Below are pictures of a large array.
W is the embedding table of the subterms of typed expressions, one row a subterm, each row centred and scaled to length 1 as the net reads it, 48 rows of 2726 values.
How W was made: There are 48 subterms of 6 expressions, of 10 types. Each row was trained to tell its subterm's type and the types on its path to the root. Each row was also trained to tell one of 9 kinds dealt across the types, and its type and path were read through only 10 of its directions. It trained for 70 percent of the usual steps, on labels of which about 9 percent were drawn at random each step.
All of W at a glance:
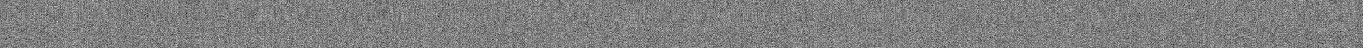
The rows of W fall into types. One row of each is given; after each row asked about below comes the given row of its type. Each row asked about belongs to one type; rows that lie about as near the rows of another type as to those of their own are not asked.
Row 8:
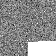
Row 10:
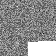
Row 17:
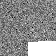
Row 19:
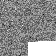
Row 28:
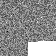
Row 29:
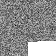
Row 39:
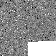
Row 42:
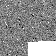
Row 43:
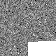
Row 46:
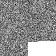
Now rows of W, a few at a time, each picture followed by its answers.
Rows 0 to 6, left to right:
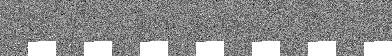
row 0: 46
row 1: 17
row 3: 46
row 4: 19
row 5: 8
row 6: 42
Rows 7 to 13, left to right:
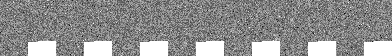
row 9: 10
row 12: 10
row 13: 17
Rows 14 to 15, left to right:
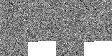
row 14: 29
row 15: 17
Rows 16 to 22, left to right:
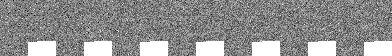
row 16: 19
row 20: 19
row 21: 43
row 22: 42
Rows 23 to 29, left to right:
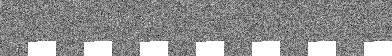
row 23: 28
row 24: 42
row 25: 29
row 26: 42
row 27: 8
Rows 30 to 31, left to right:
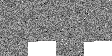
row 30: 28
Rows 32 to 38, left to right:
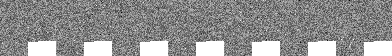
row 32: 39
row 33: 46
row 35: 43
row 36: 19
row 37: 19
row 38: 46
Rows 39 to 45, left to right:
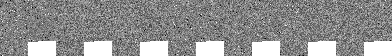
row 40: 43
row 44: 46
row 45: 29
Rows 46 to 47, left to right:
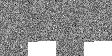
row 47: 17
